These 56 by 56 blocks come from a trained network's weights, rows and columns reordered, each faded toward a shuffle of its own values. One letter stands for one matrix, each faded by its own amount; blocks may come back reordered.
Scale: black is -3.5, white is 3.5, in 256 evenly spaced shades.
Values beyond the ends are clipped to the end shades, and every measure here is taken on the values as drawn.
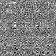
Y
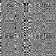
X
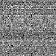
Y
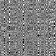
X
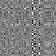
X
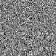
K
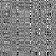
X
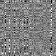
X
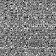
Y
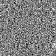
K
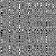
X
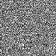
K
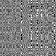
X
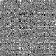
Y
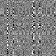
X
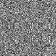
K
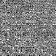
Y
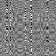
X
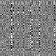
X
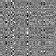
X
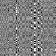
X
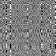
X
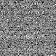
Y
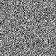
K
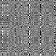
X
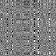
X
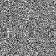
K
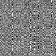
X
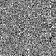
K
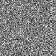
K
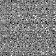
Y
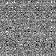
Y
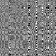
X
